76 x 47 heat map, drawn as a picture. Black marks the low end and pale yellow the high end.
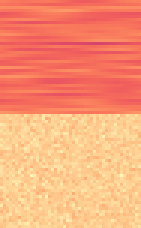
It is made of 2 by 1 panels. Panel 1,1: high, streaked across, faint in contrast. Panel 2,1: very high, fine-grained, faint in contrast.
